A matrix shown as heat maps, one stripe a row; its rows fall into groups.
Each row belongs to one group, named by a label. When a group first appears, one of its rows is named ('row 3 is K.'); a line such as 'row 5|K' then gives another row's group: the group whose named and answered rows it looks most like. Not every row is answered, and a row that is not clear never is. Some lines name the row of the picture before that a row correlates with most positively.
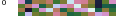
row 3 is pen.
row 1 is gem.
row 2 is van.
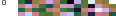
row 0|van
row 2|pen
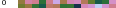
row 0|gem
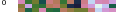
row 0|pen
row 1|pen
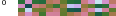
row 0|pen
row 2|pen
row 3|gem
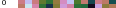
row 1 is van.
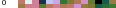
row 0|gem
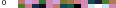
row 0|gem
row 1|pen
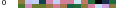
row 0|gem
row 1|pen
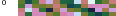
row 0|van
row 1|pen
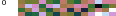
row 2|van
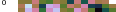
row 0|van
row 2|gem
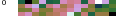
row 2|gem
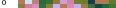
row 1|gem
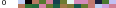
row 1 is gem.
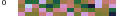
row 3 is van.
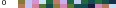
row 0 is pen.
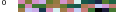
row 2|gem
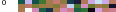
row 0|pen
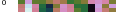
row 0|pen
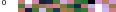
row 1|pen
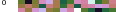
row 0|van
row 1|pen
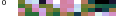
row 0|gem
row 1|gem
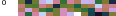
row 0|van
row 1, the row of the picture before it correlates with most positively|3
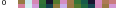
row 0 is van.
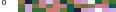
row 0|van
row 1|pen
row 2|pen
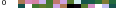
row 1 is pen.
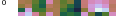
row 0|pen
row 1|pen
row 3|gem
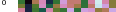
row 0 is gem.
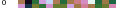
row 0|van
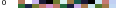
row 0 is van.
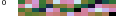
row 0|gem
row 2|pen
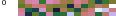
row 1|van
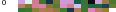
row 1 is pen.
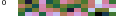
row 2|van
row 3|gem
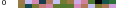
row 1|van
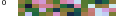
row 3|pen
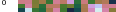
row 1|pen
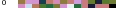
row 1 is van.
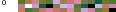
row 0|gem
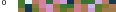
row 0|pen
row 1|van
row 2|van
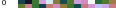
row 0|van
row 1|pen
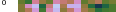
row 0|gem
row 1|gem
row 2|gem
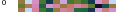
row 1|gem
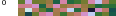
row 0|pen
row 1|gem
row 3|van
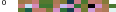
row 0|van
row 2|van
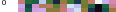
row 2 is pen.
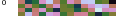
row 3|gem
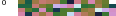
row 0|van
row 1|gem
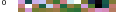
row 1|gem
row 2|pen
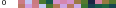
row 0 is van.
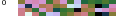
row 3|gem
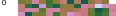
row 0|van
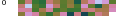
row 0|pen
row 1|gem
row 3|van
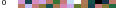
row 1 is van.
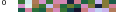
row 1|gem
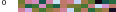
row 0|gem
